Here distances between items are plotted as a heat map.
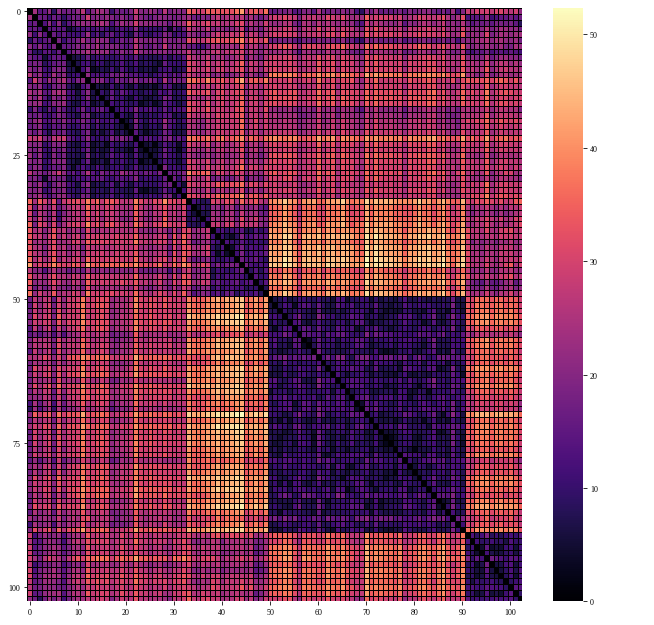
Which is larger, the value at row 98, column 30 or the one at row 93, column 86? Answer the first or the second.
the second
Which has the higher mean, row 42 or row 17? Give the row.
42
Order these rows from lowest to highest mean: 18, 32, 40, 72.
18, 32, 72, 40
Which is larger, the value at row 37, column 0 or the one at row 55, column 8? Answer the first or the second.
the first
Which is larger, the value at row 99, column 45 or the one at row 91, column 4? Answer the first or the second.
the first
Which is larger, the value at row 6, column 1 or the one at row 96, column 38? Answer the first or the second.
the second
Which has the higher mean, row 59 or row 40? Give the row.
40
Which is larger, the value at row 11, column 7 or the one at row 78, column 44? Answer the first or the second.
the second
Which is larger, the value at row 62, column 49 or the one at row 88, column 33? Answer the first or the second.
the first
